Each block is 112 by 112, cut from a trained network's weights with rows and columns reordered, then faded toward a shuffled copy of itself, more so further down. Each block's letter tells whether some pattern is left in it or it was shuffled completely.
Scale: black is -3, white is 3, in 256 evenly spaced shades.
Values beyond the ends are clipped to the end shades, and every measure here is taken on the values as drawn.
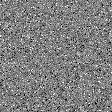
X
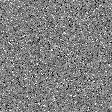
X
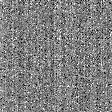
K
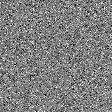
X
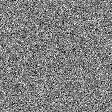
X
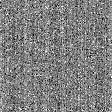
K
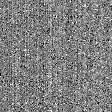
K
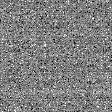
K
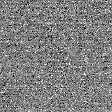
K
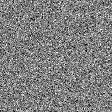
K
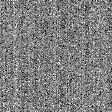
K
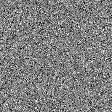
K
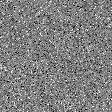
X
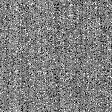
K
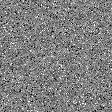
X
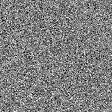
K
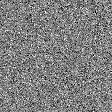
X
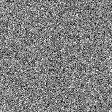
K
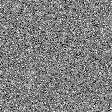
X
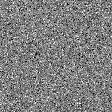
K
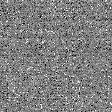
K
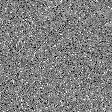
X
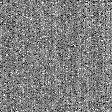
K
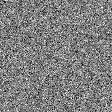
X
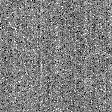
K
